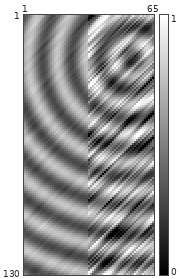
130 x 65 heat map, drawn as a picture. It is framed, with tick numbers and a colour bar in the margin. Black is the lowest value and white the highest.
Overall the values sit about 50% of the way up the scale. Concentric rings centre on the top right. The left part is calmer, up to a seam about 50% of the way across. No overall slope runs across the table.
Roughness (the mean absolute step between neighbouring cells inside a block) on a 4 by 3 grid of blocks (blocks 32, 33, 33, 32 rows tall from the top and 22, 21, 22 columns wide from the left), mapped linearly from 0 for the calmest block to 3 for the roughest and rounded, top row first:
023 / 023 / 023 / 023
